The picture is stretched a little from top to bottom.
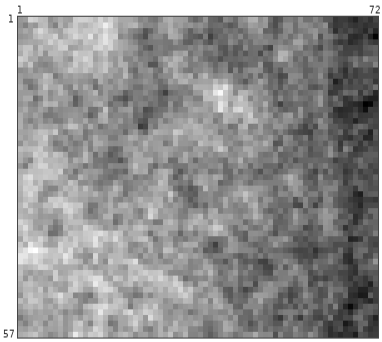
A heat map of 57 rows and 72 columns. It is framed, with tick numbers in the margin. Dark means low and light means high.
The ninth with the highest average is the bottom left. No single row or column stands out from its neighbours. The field is mottled with small blotches. Values rise toward the left.
